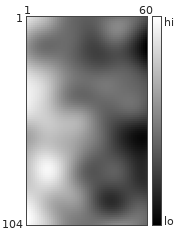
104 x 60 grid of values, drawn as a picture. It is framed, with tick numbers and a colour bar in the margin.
Odd rows or columns: none. Slope: up to the left. Stripes: none. Grain: smooth. Ninth with the highest average: bottom left.
